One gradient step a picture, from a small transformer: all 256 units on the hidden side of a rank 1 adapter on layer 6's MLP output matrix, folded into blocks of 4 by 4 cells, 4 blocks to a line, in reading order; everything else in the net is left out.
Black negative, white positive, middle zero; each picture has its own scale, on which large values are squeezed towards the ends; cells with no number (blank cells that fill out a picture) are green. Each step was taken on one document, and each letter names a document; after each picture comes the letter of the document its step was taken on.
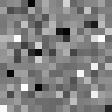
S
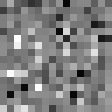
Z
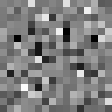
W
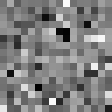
W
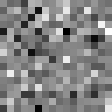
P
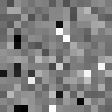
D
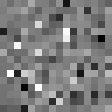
Z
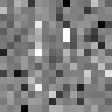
Z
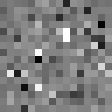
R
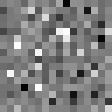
W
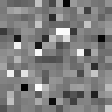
P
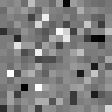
P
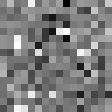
W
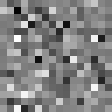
D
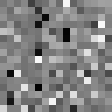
S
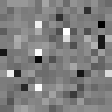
Z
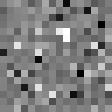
R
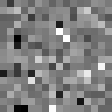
D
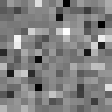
R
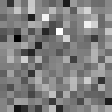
D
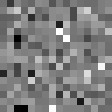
D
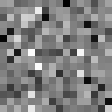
S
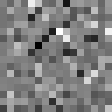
W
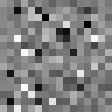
S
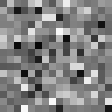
W
